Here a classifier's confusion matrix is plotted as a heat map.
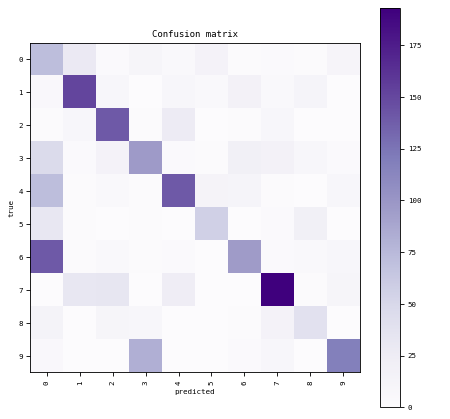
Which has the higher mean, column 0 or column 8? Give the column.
0
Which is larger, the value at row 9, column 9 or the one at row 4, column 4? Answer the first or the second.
the second
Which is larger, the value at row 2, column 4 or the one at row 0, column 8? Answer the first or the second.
the first
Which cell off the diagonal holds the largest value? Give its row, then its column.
6, 0
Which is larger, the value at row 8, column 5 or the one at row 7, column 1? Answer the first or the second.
the second
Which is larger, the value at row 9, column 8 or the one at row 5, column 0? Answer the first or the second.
the second
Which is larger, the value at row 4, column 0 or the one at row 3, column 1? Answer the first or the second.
the first
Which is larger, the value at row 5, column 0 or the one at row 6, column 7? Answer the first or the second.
the first
